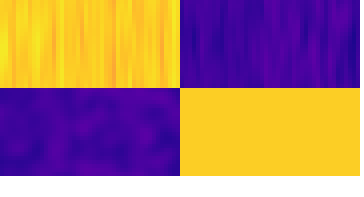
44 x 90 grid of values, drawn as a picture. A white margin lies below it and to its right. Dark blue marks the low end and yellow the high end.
It is made of 2 by 2 panels. Panel 1,1: very high, streaked downward, faint in contrast. Panel 1,2: very low, streaked downward, faint in contrast. Panel 2,1: very low, blotchy, faint in contrast. Panel 2,2: very high, flat.
